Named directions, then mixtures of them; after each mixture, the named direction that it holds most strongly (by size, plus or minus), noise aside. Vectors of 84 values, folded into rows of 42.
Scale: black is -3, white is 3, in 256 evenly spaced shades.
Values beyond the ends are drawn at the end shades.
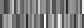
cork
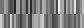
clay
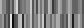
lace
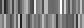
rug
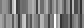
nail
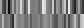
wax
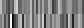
lace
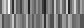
wax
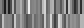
wax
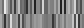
rug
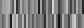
cork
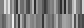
rug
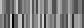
lace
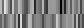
rug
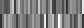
cork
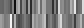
clay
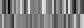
wax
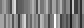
nail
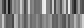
wax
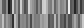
wax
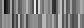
rug
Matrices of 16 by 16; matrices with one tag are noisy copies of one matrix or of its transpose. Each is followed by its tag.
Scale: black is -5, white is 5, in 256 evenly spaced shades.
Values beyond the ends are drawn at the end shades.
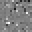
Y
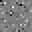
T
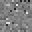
Y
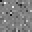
T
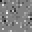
T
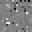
Y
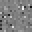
Y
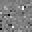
Y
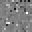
Y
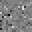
Y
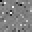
T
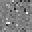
Y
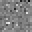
Y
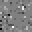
Y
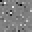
T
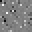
T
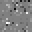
Y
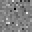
Y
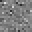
T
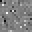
T
